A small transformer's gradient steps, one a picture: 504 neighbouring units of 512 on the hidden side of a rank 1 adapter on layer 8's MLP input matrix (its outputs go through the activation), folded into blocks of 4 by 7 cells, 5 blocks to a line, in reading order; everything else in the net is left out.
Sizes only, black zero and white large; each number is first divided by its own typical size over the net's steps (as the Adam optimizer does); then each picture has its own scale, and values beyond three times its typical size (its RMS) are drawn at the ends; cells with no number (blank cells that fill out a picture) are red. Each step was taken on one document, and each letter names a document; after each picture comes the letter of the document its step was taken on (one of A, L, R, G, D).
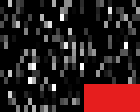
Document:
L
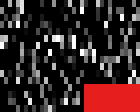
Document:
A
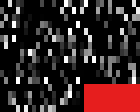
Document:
A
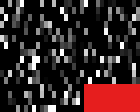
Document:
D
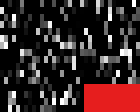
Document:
A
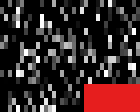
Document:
D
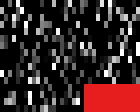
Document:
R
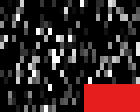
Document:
D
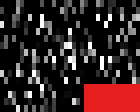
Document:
R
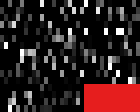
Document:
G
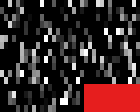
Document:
A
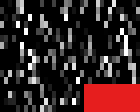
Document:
R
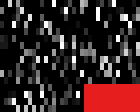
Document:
R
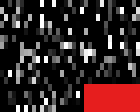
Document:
D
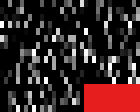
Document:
G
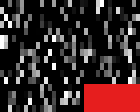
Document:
A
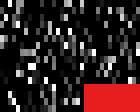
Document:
L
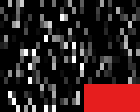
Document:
L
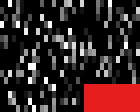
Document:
L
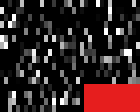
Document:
A
